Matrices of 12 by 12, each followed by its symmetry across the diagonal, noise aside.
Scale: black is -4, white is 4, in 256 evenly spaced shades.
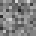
antisymmetric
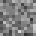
antisymmetric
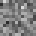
antisymmetric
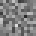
antisymmetric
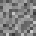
symmetric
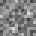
symmetric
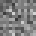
symmetric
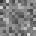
symmetric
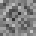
symmetric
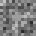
symmetric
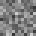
antisymmetric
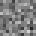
antisymmetric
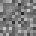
symmetric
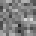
antisymmetric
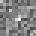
symmetric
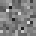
antisymmetric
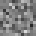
antisymmetric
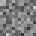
symmetric
